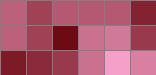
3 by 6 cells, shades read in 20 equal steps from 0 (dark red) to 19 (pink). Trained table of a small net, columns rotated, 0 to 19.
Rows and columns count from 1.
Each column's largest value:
11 7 10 13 19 15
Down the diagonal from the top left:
11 7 6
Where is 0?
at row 2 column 3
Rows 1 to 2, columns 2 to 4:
7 10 10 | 7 0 13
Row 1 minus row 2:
0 0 10 -3 -4 -3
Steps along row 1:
down up same same down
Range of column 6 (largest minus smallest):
12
